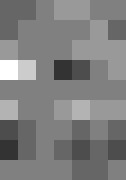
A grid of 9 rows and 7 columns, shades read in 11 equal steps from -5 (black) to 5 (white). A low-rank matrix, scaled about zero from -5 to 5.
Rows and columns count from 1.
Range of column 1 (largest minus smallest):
8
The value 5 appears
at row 4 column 1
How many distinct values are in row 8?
4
